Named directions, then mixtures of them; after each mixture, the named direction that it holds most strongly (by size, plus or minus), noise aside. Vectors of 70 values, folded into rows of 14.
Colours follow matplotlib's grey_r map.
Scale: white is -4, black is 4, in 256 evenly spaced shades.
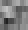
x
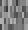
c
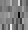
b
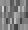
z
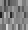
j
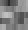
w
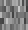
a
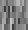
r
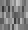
z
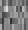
c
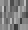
z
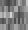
w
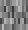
a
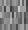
a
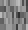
a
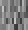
z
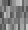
j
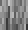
j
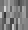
r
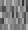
a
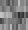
w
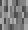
c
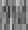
r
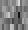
b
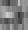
w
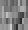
b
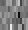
b
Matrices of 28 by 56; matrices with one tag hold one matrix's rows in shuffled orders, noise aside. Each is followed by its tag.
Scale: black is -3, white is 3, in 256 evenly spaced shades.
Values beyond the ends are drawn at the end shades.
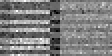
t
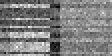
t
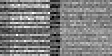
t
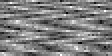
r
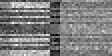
t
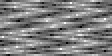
r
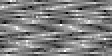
r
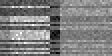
t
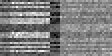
t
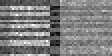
t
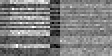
t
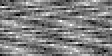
r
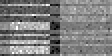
t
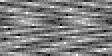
r
